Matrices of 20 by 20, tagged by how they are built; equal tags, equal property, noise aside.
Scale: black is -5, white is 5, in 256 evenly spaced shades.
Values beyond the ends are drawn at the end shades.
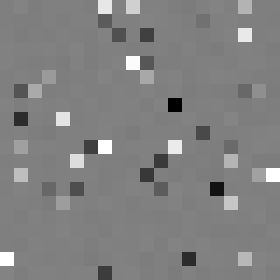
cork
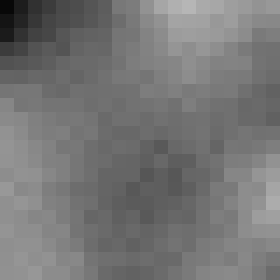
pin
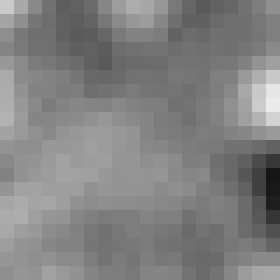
pin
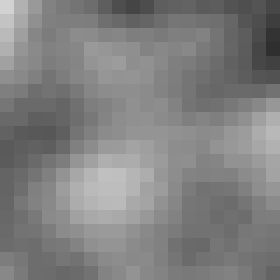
pin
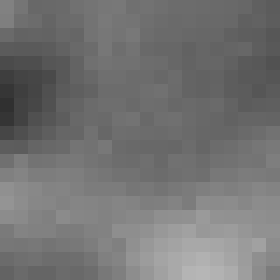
pin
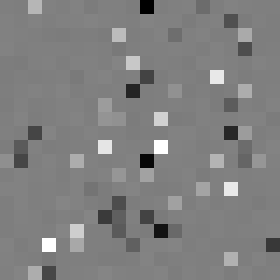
cork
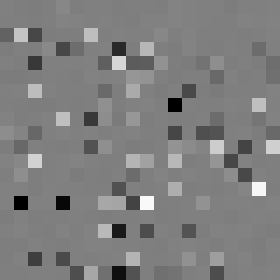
cork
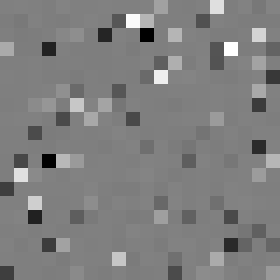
cork
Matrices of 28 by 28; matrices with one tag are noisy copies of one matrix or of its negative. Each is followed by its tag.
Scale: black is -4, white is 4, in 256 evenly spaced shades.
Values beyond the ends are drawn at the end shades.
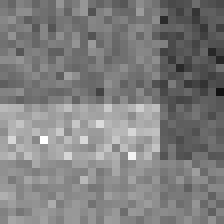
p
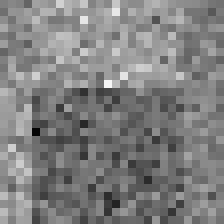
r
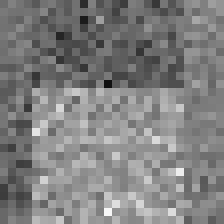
r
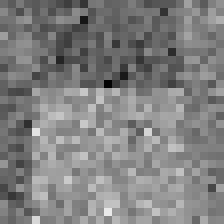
r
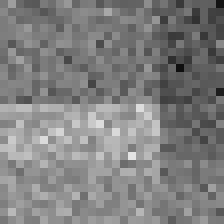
p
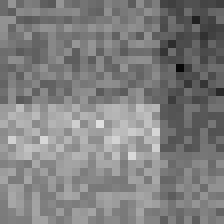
p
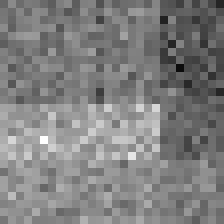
p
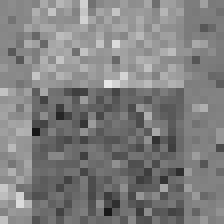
r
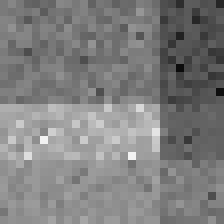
p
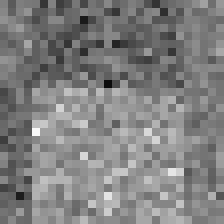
r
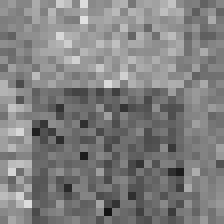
r
